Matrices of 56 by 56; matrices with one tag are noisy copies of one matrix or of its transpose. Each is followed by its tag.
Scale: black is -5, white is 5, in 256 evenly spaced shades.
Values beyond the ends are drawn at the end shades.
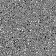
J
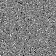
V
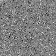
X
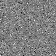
V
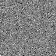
V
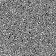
X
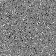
X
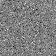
X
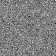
V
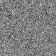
X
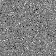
X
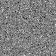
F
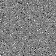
V
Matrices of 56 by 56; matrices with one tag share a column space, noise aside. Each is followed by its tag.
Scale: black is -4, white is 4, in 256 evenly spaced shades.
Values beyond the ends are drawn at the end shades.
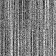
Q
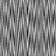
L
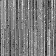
Q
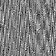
L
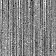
Q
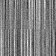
Q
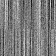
Q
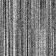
Q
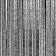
Q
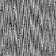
L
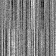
Q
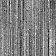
Q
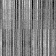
Q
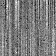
Q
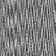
L
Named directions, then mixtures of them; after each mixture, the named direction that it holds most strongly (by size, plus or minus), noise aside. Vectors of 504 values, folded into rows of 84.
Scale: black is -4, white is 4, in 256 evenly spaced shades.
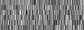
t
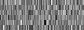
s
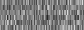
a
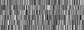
t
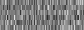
a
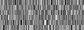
s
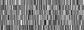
s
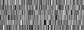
s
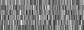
t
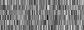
a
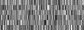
s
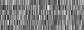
t
